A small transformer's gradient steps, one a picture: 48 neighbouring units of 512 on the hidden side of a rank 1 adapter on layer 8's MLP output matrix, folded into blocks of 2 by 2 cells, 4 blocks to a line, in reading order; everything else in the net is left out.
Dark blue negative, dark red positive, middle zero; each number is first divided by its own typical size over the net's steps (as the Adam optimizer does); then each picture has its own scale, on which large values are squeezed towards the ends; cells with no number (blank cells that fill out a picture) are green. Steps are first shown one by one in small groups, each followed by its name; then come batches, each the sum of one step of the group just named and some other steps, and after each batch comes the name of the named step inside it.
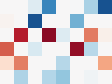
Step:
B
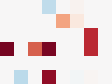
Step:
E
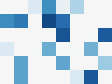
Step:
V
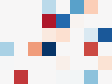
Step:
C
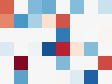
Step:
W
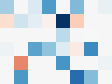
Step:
W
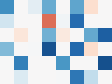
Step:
C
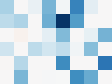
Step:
V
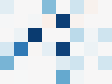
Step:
C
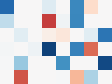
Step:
C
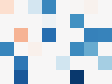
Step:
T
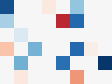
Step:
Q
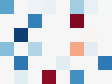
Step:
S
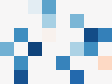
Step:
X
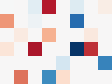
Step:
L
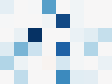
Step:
X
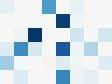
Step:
Q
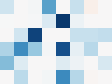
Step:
X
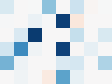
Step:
S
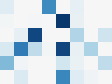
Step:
Q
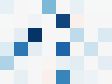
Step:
S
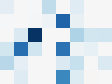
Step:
X
